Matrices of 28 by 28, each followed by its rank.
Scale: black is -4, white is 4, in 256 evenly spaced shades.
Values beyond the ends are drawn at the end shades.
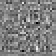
five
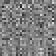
five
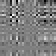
two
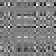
two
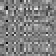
three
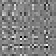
three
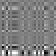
one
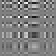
one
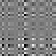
one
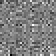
five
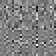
three
